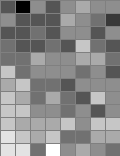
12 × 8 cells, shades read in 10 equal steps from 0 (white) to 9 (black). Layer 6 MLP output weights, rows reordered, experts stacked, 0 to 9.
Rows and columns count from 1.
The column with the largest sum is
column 8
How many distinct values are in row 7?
5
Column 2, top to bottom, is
9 6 6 6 5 5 2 3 2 3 2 1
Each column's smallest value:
1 1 3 0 2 2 2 2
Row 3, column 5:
4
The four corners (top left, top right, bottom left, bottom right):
6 4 1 5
